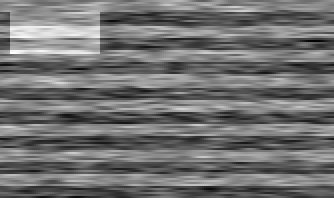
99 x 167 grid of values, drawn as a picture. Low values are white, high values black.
Ninth with the lowest average: top left. Histogram: bell-shaped. Odd patch: lower, in the top left. Stripes: horizontal, repeating 8 times. Grain: streaks across.
